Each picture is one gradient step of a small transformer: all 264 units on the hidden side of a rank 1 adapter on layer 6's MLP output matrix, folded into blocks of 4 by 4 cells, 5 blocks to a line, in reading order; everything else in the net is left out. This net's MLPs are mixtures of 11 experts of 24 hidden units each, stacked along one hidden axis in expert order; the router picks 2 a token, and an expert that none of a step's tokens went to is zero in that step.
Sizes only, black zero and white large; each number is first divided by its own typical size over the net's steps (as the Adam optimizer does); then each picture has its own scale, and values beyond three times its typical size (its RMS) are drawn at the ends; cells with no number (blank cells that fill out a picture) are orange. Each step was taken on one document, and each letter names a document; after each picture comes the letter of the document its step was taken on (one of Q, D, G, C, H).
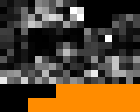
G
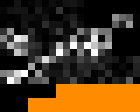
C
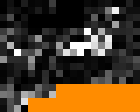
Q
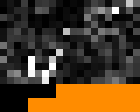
Q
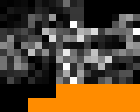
G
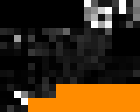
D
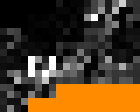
Q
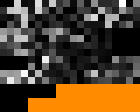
C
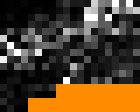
Q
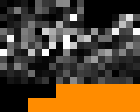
G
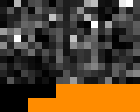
C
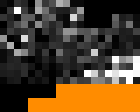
G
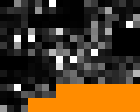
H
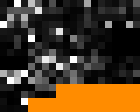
H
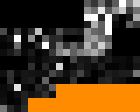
D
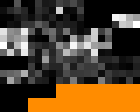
C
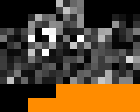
G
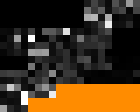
D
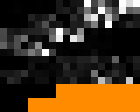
C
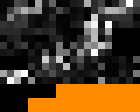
H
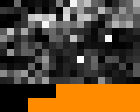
C
